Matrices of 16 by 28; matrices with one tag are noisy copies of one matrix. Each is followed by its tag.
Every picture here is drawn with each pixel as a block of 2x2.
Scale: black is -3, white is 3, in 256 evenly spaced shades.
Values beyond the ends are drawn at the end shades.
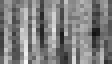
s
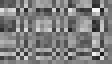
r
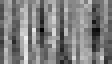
s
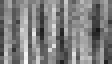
s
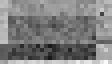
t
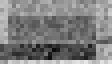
t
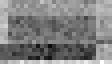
t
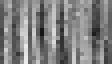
s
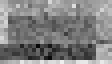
t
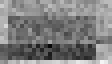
t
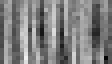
s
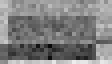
t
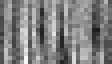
s
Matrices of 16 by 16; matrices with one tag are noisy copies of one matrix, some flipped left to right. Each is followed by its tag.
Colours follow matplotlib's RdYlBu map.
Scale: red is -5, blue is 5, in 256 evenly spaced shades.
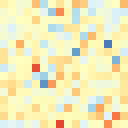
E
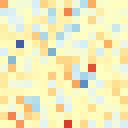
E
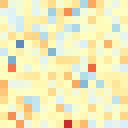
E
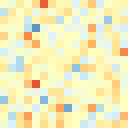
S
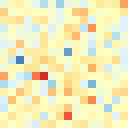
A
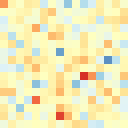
A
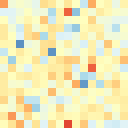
E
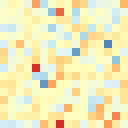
E
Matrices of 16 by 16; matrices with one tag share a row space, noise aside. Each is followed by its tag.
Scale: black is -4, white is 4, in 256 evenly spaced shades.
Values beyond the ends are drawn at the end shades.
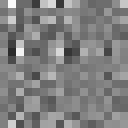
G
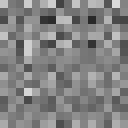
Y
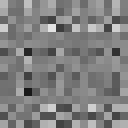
Y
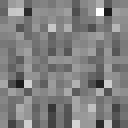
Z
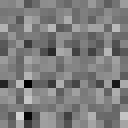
Y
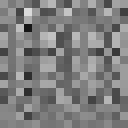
Y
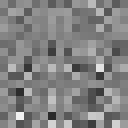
Z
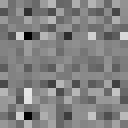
Y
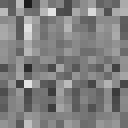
Y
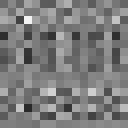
Y
